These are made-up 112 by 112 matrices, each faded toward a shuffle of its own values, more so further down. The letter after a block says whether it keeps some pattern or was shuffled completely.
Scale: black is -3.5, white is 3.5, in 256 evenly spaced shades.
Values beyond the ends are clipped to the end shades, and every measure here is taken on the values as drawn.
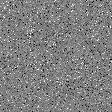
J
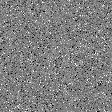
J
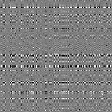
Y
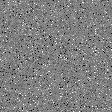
J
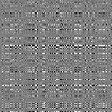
Y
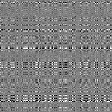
Y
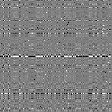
Y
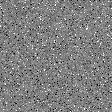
J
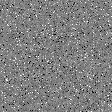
J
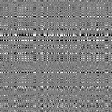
Y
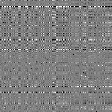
Y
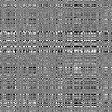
Y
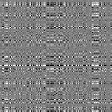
Y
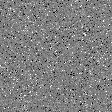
J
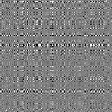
Y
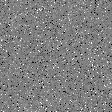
J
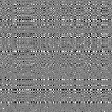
Y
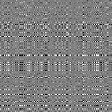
Y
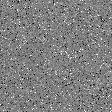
J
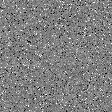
J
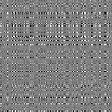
Y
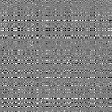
Y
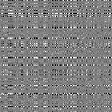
Y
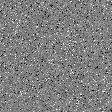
J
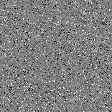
J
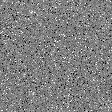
J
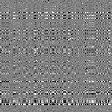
Y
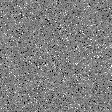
J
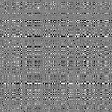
Y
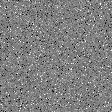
J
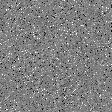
J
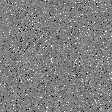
J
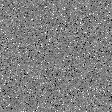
J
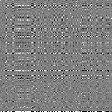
Y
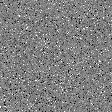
J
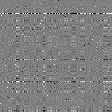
Y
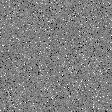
J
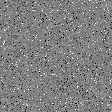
J
